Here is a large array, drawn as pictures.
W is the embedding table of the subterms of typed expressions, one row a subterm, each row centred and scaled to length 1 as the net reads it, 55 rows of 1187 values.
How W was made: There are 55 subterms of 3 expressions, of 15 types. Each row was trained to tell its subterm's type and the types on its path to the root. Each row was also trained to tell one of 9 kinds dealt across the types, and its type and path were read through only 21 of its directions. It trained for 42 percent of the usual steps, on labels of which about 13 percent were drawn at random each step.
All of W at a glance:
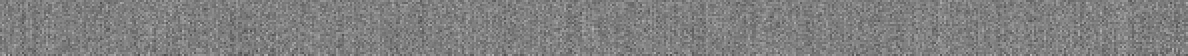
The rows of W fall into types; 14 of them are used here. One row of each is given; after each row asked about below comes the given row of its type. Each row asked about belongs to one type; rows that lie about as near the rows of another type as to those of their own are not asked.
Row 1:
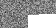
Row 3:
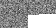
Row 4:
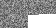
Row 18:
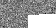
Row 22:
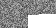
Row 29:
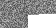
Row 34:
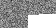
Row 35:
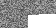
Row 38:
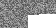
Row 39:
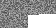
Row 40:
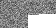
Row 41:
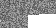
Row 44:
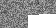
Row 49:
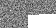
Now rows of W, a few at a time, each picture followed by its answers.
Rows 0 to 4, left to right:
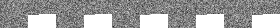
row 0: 44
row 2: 22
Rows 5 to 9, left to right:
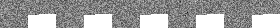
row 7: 41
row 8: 40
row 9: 29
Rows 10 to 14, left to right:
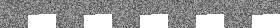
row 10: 4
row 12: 39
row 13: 34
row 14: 41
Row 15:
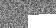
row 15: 38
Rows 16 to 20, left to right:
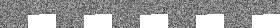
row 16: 49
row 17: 49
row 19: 41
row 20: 44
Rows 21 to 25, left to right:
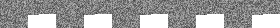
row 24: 39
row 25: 34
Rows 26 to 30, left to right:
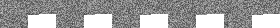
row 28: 39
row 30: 22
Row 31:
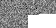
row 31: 22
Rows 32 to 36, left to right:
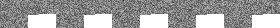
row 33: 22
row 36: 44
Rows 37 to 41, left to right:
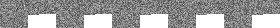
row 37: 39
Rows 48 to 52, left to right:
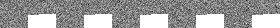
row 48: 38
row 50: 18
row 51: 41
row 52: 35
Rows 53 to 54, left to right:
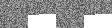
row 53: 49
